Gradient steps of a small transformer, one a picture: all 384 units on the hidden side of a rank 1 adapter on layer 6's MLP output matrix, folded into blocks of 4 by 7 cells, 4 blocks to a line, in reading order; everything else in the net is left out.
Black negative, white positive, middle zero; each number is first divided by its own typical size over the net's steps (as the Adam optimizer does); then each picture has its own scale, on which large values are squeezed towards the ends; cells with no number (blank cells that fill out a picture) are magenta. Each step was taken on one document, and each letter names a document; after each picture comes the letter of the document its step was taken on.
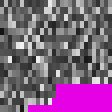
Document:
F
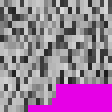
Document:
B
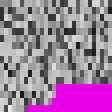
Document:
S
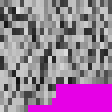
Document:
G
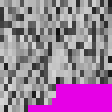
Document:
S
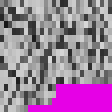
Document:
G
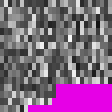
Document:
F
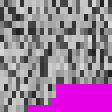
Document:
S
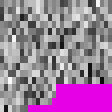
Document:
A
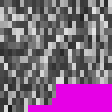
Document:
B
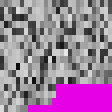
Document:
G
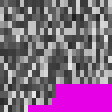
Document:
A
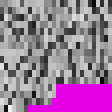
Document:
A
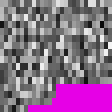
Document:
B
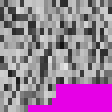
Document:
G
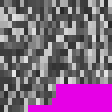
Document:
B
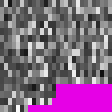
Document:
F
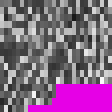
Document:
A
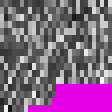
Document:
A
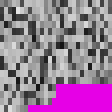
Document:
G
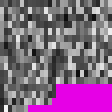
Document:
S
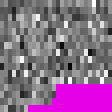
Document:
A
